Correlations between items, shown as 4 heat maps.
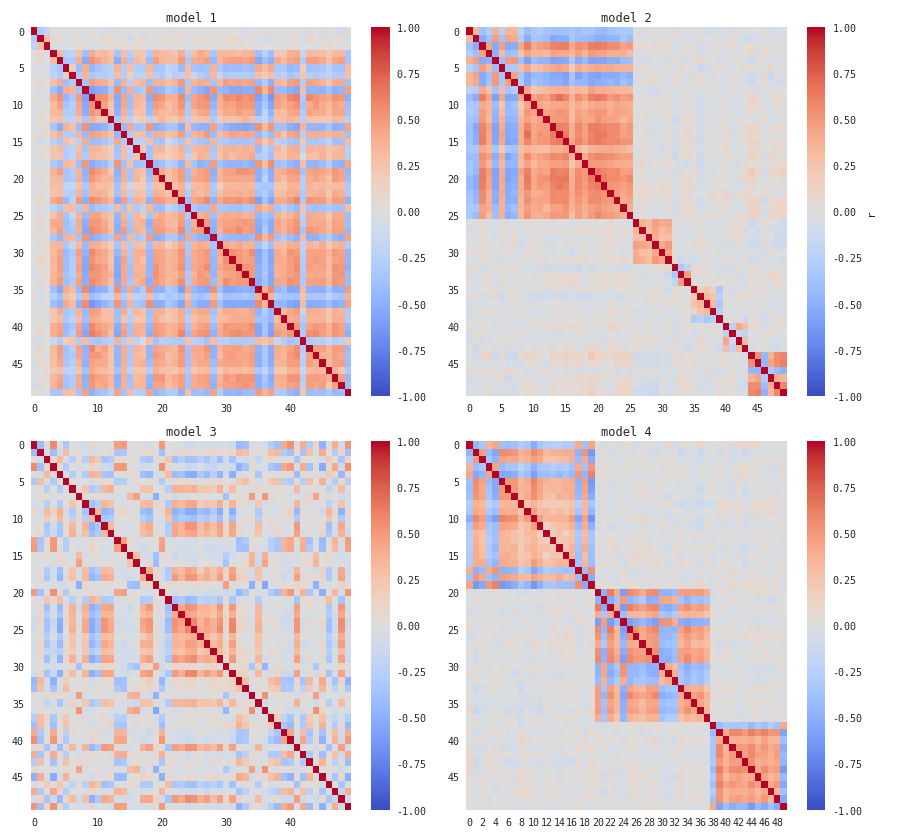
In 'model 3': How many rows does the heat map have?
50
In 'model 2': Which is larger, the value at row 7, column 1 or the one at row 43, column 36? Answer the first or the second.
the first
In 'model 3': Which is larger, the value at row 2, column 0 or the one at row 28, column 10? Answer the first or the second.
the first
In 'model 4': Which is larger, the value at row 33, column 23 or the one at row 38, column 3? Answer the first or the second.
the first
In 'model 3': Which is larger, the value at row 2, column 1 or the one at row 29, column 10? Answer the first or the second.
the first
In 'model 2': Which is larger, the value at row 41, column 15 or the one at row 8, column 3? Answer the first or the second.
the second
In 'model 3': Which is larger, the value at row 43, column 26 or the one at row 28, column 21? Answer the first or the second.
the first
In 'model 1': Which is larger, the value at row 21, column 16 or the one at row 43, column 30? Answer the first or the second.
the second
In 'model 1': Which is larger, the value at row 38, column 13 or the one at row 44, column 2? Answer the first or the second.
the second
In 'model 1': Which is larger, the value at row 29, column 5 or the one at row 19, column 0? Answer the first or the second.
the second
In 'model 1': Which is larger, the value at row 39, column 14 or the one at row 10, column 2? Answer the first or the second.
the first
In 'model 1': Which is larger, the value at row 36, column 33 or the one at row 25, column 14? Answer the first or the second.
the second
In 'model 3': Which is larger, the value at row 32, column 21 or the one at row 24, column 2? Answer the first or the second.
the first
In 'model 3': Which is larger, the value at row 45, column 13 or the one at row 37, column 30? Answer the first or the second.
the second
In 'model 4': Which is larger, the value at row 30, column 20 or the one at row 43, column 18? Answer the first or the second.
the second
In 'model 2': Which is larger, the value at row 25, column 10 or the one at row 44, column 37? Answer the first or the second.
the first
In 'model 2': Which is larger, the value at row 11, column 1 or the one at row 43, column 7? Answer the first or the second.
the second
